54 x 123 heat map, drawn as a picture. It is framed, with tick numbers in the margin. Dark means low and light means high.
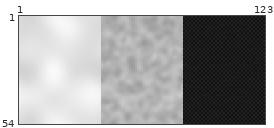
It is made of 1 by 3 panels. Panel 1,1: very high, smooth, faint in contrast. Panel 1,2: high, blotchy, faint in contrast. Panel 1,3: very low, checkered, faint in contrast.
